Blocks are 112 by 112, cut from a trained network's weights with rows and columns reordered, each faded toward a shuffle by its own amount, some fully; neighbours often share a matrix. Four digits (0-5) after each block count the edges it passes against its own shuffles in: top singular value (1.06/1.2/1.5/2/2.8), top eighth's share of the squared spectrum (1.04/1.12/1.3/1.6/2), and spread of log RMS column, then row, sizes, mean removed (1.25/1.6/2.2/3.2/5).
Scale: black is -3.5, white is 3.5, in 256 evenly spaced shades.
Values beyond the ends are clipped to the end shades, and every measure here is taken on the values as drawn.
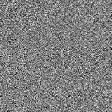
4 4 2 2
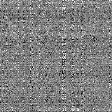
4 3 4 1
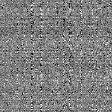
3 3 3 0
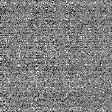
3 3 3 0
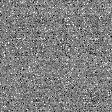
2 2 1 0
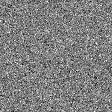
0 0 0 0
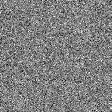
2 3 1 0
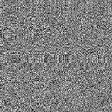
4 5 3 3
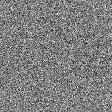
2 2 0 0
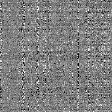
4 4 4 0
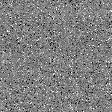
2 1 1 0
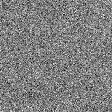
2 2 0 0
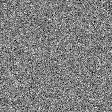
2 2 0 0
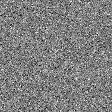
0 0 0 0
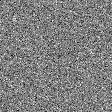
0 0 0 0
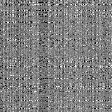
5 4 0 4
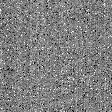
2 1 0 0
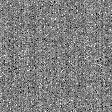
3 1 0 1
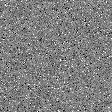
0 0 0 0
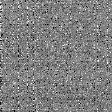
3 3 3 0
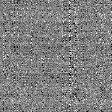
3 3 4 0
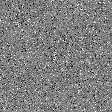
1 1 0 0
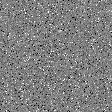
0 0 0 0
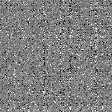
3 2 3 0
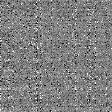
3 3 3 0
